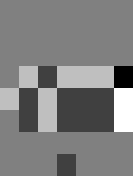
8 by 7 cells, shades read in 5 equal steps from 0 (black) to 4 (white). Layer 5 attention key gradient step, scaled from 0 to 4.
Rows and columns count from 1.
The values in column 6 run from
1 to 3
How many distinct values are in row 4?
4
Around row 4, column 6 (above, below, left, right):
2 1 3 0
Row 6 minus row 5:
-1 0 0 0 0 0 0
